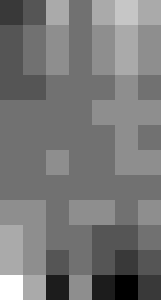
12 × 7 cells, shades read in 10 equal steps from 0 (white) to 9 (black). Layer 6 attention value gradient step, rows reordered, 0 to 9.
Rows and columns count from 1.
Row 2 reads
6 5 4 5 4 3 4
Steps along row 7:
same down up same down same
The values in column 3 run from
3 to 8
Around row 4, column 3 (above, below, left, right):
4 5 6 5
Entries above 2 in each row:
6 7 7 7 7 7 7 7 7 7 7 6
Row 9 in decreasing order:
5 5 4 4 4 4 4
